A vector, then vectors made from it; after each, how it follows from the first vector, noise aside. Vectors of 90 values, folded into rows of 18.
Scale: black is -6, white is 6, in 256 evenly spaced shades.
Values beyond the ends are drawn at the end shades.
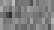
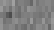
shrunk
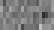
reversed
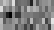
scaled up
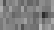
reversed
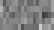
reversed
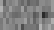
reversed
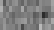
reversed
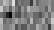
scaled up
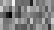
scaled up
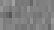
shrunk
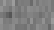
shrunk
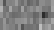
reversed
